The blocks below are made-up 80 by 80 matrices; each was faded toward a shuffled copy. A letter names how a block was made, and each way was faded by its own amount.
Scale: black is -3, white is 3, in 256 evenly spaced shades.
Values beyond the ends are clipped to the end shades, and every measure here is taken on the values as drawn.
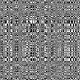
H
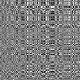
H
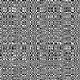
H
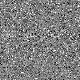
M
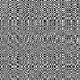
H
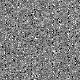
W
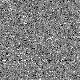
M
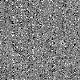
W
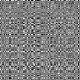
H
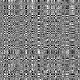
H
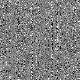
W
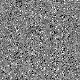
W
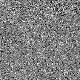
M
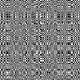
H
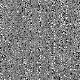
W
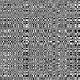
H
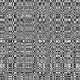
H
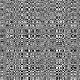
H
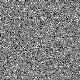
M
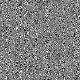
W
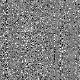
W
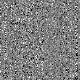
W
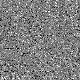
M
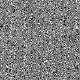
W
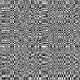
H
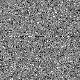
M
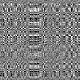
H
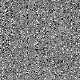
W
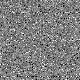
M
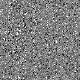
W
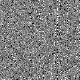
W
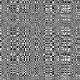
H
